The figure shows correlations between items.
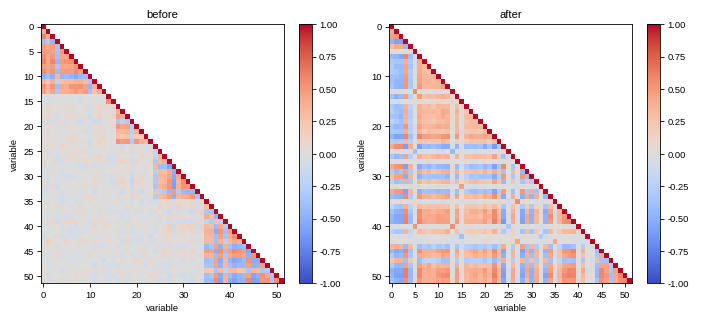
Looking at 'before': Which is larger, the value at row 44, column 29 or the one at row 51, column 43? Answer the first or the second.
the first
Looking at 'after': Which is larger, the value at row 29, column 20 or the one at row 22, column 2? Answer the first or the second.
the first
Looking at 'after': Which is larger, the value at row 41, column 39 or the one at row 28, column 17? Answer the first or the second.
the first
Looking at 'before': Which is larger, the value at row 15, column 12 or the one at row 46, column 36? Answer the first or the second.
the second
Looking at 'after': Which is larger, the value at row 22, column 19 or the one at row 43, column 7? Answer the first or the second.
the first
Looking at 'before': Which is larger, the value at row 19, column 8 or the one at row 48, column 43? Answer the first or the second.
the first
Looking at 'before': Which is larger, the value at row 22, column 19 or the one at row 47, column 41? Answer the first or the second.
the first
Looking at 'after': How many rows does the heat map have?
52
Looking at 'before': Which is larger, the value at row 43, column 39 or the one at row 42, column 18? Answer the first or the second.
the second
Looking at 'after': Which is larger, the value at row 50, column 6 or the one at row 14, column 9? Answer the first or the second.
the first
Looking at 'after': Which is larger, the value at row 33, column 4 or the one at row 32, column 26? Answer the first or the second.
the first
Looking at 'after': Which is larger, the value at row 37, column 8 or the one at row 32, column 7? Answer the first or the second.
the first
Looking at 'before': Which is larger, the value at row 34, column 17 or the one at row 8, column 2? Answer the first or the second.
the second
